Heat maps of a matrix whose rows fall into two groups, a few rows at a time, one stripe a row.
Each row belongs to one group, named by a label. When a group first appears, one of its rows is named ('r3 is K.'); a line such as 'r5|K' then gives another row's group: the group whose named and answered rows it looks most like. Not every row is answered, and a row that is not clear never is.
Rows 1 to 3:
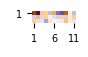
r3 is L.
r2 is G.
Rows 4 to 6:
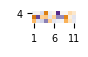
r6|L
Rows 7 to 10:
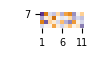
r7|G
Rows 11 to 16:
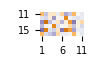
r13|G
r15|G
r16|L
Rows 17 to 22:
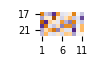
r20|G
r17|L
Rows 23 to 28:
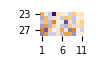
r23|L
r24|G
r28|G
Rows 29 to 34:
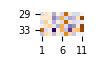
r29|G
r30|L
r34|G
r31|G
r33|L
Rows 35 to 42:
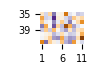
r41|L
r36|L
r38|G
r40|L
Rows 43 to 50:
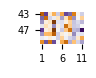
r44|G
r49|L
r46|G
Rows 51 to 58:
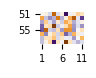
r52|L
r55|G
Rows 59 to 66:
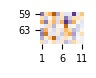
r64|G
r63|G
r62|G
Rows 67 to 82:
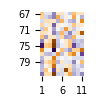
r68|L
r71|G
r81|G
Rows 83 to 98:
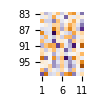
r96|L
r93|L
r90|L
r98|G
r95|L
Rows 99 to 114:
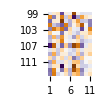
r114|G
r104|L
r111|G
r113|G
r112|G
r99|G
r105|G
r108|G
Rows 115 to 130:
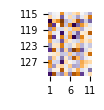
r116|L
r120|L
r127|L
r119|G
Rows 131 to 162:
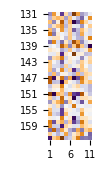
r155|L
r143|L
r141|G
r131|G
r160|G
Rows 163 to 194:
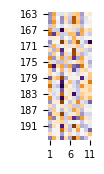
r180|L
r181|L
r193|L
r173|G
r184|L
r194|G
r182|L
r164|G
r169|G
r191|G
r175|L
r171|G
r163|G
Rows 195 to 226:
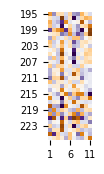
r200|L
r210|G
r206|G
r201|G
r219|G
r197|L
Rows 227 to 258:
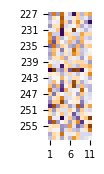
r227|G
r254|G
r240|L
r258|G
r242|L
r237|G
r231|G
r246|L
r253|L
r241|G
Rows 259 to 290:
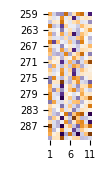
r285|G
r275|G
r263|L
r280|L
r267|L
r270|G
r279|L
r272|G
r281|G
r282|L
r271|L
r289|L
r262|L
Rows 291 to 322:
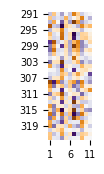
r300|G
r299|G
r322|L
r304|L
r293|G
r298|G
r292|L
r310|L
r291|G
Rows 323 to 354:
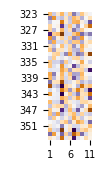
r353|G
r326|L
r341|L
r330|G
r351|L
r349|G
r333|L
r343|L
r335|L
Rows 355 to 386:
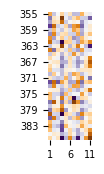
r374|L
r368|L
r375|L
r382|L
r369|L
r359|G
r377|G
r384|L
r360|G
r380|L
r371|L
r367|L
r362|L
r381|G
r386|L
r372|G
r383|L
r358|G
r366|L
